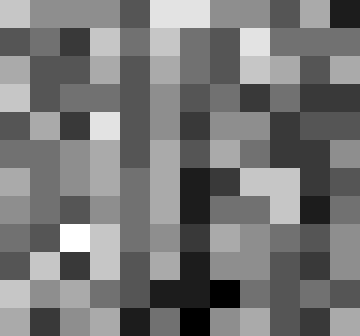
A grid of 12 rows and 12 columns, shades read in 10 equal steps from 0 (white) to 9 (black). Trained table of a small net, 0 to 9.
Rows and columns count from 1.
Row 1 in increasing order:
1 1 2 3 4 4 4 4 4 6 6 8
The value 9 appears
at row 11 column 8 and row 12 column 7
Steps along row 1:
up same same up down same up same up down up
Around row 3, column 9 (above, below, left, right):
1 7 6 3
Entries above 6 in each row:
1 1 0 3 3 2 3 2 1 3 3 4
